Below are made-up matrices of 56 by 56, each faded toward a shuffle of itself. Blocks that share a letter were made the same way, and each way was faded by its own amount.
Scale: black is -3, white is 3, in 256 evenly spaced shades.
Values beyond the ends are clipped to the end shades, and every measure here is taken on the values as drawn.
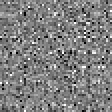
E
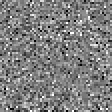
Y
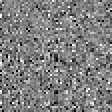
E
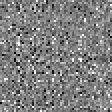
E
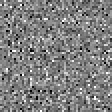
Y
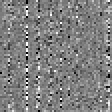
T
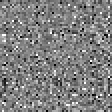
E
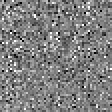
Y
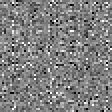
E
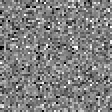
Y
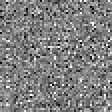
Y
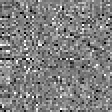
E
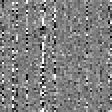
T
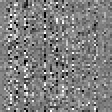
T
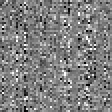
T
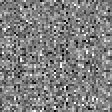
Y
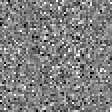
Y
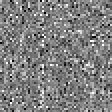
Y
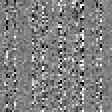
T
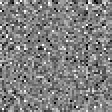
E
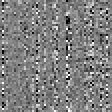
T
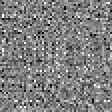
Y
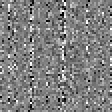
T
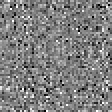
E
